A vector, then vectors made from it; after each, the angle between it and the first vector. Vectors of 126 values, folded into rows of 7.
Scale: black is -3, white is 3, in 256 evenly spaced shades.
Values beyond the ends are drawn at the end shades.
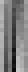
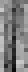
nearly parallel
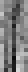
nearly parallel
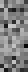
orthogonal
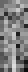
partly opposed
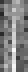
nearly opposite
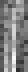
nearly opposite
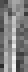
nearly opposite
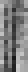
nearly parallel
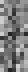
partly aligned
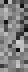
orthogonal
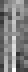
nearly opposite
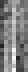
nearly opposite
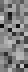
orthogonal
